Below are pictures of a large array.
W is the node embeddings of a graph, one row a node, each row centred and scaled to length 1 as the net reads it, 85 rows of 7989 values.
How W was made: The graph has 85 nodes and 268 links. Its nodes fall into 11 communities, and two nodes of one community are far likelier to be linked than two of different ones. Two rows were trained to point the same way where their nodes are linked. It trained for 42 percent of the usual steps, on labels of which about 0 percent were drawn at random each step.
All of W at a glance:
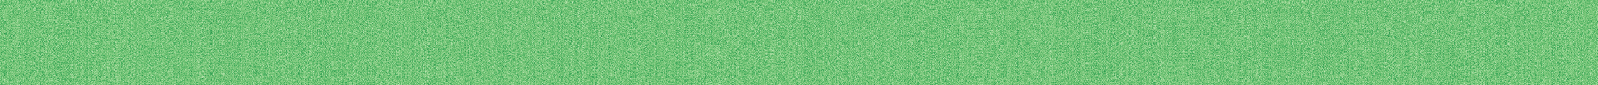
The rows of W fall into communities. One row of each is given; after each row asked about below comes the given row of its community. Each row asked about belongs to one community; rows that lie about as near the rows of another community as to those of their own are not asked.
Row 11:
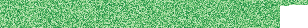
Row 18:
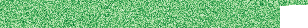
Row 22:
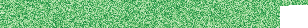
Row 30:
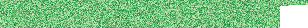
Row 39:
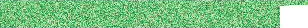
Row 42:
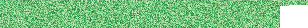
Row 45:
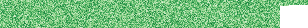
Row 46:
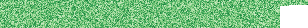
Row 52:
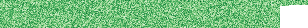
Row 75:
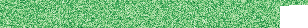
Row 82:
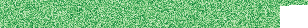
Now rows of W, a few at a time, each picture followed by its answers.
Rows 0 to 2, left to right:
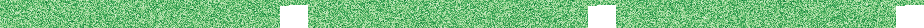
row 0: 22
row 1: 52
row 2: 52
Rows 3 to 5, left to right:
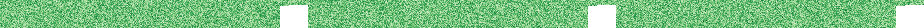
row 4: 82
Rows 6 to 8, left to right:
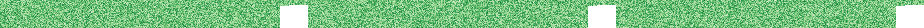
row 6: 39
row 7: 42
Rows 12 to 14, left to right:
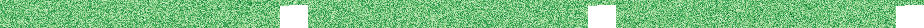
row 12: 45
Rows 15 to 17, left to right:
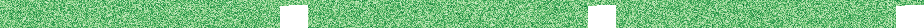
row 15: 52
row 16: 45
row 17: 30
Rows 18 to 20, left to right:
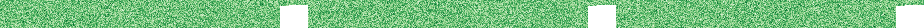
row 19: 30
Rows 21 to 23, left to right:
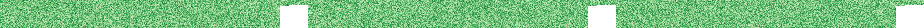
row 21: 82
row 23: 52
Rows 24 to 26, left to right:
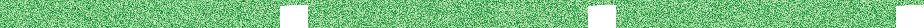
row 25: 46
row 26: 18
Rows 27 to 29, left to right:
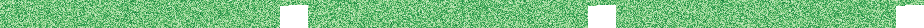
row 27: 39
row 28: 22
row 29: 11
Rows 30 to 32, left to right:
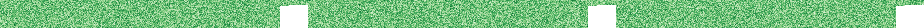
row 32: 30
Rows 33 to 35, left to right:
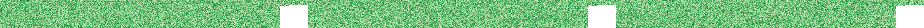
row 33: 42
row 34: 30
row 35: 45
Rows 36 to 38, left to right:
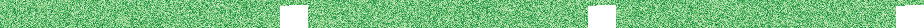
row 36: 45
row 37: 22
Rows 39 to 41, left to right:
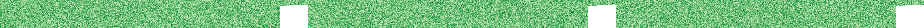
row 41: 46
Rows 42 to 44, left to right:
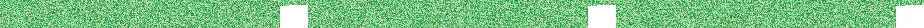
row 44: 42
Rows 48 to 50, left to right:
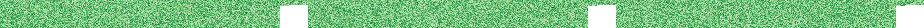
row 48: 45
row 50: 11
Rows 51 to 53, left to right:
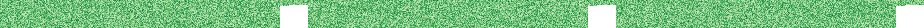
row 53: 11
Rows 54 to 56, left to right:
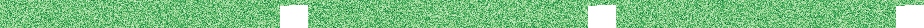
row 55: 75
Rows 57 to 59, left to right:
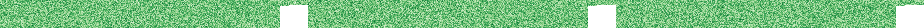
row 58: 18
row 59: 11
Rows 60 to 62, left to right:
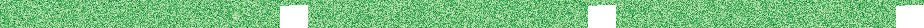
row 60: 39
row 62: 45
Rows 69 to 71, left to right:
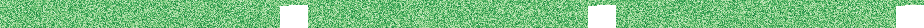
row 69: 52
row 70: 82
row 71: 42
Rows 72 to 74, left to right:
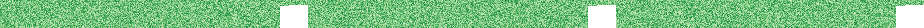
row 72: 39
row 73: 42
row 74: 42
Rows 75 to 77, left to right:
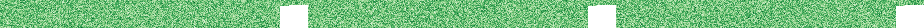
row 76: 22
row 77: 22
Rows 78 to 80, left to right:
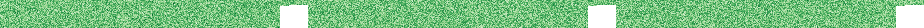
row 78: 11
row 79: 30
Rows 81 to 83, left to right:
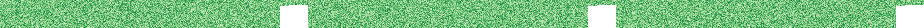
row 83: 30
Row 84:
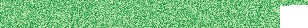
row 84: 82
